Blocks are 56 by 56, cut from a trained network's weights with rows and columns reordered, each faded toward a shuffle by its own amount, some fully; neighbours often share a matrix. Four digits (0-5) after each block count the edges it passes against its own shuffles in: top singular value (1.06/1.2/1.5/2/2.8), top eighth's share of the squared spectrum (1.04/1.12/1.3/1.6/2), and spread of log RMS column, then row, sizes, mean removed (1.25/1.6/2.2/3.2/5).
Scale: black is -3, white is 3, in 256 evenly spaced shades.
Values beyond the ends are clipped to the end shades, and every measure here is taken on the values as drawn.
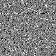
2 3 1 1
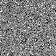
1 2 0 0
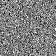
0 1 0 0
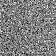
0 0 0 0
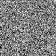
2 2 0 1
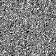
2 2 1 0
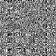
3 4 2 2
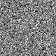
0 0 0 0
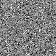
1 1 0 0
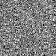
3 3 1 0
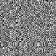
3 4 2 0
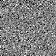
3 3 1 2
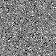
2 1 0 0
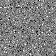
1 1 0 0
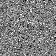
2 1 0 0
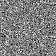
2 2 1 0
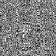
3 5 3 2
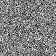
0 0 0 0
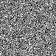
0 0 0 0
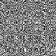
4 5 3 2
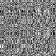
4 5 3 1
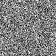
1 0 0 0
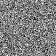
0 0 0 0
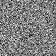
2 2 0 0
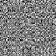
4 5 2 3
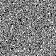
1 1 0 0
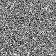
0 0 0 0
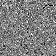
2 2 0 0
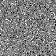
1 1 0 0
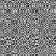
4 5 3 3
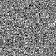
3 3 1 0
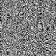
3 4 2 0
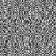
4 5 3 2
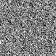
2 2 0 0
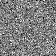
0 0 0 0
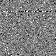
2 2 0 1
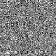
3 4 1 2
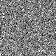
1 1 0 0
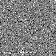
1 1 0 1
